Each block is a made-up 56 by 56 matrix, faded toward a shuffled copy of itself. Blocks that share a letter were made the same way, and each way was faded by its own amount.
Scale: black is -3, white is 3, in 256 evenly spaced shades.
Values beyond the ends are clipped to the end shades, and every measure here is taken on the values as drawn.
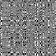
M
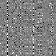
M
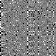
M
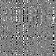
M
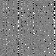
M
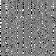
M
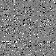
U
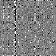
M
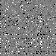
U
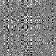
M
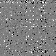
U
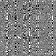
M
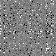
U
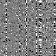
M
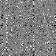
U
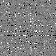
U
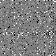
U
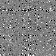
U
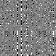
M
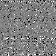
U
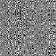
M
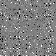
U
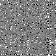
U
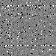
U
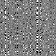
M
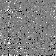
U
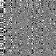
M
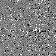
U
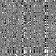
M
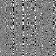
M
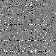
U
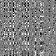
M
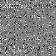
U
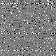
U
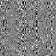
M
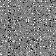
U
